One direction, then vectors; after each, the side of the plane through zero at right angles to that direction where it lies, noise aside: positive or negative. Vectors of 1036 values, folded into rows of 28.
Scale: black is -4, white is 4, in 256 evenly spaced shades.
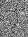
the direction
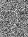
negative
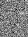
positive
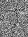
positive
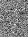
negative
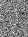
negative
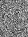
positive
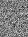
positive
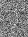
negative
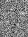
positive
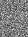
positive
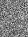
positive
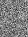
positive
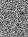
negative
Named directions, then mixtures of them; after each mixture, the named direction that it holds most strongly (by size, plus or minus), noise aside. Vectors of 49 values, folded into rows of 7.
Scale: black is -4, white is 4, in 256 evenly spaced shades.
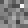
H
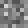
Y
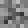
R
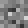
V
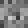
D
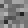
R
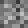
R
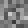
V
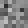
D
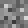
Y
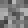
D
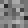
Y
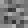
V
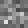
R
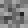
R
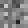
Y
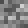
H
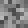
D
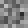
Y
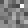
H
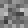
R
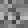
D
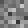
V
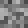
D
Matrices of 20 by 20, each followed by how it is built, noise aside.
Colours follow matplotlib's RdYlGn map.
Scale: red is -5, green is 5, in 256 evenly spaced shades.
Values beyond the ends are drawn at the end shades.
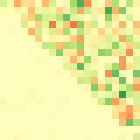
upper triangular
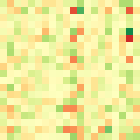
low rank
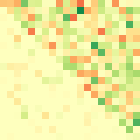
upper triangular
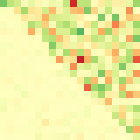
upper triangular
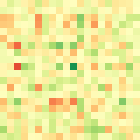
low rank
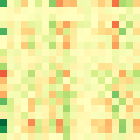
low rank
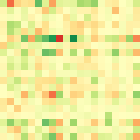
low rank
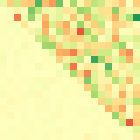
upper triangular
